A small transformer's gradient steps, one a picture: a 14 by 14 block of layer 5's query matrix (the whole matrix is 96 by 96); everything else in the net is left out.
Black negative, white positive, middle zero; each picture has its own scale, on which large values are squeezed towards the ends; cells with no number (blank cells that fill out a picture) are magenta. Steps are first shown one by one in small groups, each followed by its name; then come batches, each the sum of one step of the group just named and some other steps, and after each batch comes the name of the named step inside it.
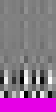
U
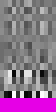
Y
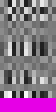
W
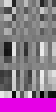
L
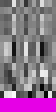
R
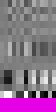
W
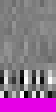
U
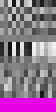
Y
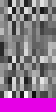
W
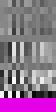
Y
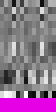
Y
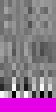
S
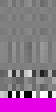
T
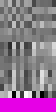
S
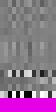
T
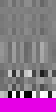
T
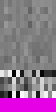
S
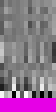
S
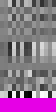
T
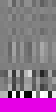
T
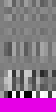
T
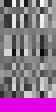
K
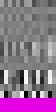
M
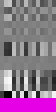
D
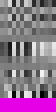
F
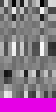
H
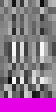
H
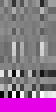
H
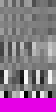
M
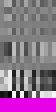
D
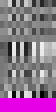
F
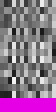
K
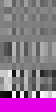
D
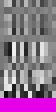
D
